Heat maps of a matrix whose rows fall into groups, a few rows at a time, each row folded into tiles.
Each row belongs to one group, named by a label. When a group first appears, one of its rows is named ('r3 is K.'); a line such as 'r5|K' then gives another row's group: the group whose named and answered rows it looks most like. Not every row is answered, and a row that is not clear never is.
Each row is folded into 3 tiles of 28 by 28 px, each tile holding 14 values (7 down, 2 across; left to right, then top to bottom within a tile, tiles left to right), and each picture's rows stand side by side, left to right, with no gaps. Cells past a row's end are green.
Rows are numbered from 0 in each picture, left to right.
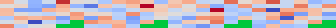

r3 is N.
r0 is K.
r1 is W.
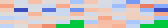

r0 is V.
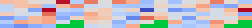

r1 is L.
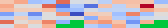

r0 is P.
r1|W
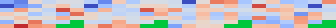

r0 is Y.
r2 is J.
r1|Y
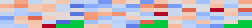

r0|P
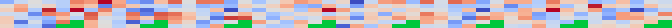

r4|J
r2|L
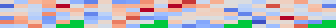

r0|W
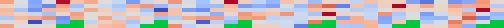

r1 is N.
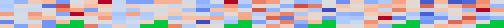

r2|K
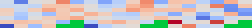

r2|P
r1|J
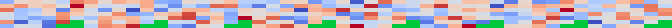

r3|W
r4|J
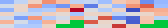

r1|W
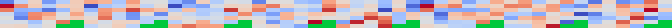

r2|Y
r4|V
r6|P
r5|V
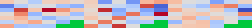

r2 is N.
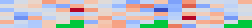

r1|N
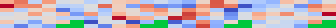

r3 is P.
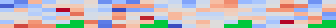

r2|J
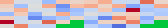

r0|P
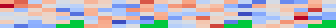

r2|P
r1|K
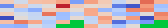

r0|W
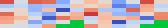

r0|L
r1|K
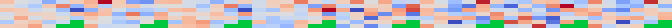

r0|N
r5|K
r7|K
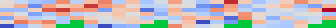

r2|K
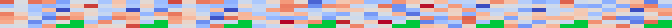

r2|L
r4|P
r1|V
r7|W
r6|K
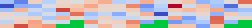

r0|Y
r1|P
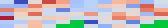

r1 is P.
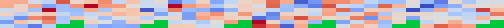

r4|N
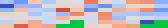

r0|Y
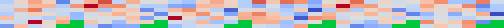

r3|L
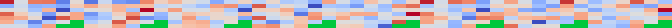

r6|K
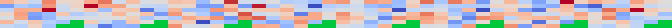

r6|K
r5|L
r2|K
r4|L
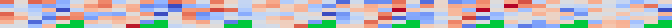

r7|N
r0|L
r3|P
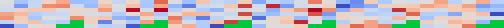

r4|Y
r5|P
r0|J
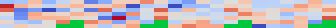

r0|V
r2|Y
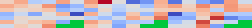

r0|P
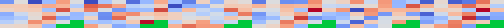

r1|V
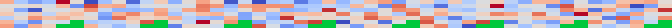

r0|K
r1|V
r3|V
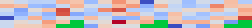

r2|J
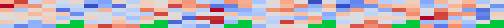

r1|Y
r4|Y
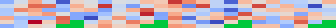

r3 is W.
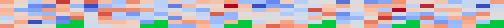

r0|K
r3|Y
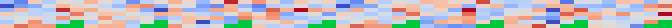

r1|N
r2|K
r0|Y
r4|Y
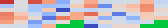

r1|J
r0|L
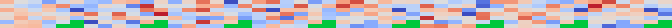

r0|N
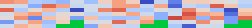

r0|N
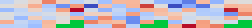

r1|W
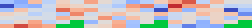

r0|Y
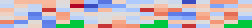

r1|Y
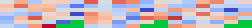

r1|L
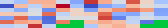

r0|W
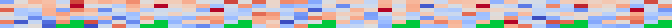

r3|L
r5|W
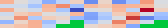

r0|N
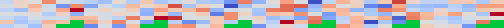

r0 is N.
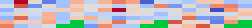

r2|W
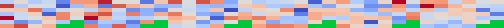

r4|K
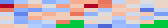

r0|V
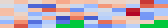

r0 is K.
